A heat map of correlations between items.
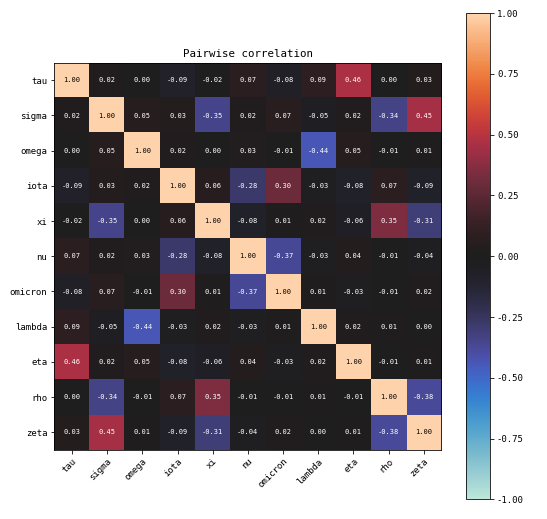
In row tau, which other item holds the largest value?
eta
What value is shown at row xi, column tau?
-0.02
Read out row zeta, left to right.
0.03 0.45 0.01 -0.09 -0.31 -0.04 0.02 0.00 0.01 -0.38 1.00
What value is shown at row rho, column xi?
0.35
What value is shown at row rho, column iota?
0.07
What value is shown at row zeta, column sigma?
0.45
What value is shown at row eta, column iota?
-0.08
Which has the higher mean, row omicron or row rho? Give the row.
omicron
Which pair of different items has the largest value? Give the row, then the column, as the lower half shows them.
eta, tau
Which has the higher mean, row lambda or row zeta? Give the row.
zeta
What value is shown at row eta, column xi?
-0.06
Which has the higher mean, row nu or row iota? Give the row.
iota
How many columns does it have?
11
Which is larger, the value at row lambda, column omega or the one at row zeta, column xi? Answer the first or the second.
the second
